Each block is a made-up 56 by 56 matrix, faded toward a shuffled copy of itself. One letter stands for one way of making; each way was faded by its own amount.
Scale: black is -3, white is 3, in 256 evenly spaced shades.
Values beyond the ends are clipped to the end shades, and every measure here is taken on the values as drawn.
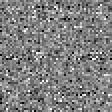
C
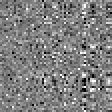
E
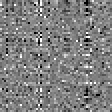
E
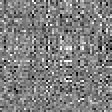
E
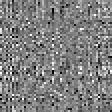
E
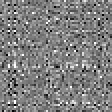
E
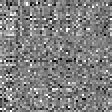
E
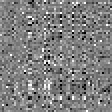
E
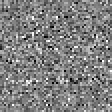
C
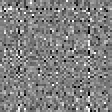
E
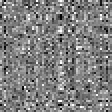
E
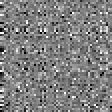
E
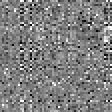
E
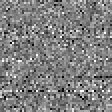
C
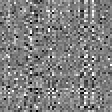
E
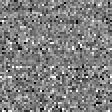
C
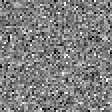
C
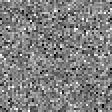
C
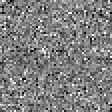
C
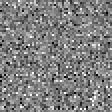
C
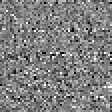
C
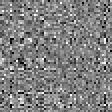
E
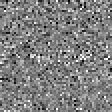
C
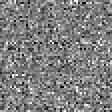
C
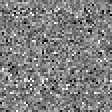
C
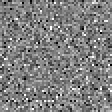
C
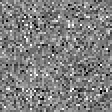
C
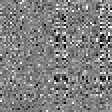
E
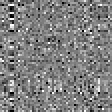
E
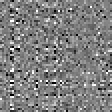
E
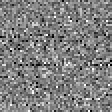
C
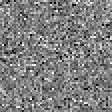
C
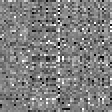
E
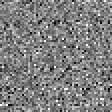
C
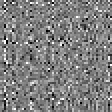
E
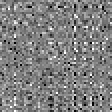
E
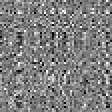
E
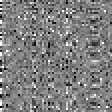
E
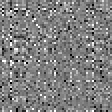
E
